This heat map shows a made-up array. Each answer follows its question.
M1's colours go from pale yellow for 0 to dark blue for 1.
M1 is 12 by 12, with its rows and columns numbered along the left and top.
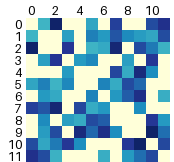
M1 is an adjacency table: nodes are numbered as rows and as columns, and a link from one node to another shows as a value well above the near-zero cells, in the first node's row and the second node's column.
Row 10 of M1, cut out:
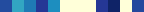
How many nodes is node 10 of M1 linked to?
8
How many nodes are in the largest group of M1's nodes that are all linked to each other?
5
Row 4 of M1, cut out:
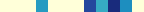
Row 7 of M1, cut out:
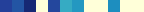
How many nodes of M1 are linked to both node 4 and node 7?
1
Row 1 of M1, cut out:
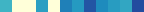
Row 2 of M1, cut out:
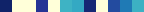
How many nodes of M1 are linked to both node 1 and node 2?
8
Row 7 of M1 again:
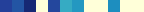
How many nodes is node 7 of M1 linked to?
7
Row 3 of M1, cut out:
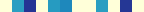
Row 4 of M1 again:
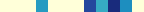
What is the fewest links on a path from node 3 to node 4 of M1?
1
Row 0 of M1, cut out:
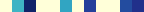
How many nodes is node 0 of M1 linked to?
6
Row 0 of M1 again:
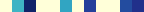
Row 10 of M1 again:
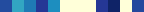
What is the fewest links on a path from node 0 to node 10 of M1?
1
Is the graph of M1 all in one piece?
yes
